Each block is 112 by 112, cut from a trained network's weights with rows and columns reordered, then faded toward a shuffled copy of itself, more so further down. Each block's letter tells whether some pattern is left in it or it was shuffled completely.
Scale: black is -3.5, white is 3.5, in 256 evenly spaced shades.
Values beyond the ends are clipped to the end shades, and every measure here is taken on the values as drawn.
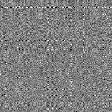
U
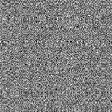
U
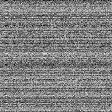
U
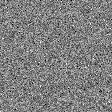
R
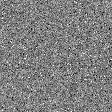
R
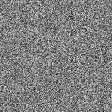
U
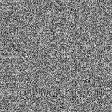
U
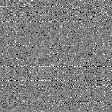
U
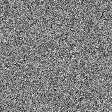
R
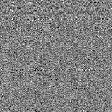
U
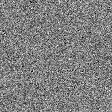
R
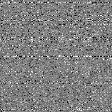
U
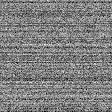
U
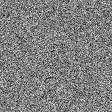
R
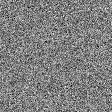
R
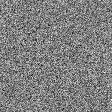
R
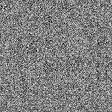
U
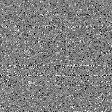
U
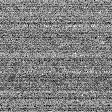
U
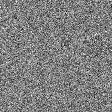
R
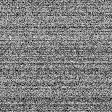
U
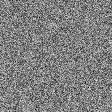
R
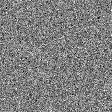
R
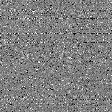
U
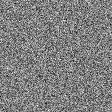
R
